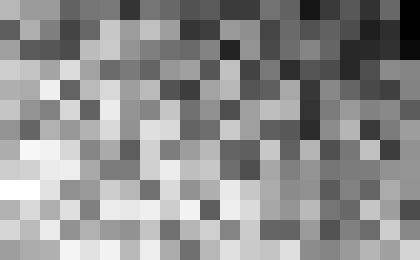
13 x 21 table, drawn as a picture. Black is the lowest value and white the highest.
Odd rows or columns: none. Mirror symmetry: none. Slope: up to the bottom left. Ninth with the highest average: bottom left. Stripes: none. Ninth with the lowest average: top right. Calmest part: top right.
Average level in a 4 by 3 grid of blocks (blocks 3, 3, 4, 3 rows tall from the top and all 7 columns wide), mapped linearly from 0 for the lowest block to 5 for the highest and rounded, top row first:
3 2 0 / 4 3 2 / 5 4 2 / 5 5 3
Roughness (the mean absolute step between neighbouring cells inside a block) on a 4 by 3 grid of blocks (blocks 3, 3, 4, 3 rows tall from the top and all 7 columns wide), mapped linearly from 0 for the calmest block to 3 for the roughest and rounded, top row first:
1 2 0 | 3 3 1 | 1 2 1 | 2 3 2
